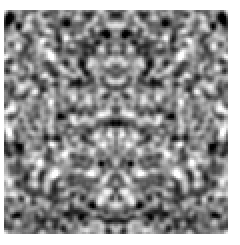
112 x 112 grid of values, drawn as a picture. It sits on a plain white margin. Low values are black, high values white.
The values follow a bell shape. The texture is blotchy. It is mirror symmetric from left to right. There is no overall slope.
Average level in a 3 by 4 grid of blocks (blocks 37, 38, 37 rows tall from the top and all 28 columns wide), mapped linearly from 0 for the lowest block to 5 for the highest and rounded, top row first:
3 0 0 3 / 4 5 5 4 / 1 1 1 1
